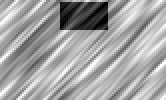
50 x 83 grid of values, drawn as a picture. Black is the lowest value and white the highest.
Histogram: skewed, a long tail of low values. Ninth with the lowest average: top middle. Odd patch: lower, in the top middle.
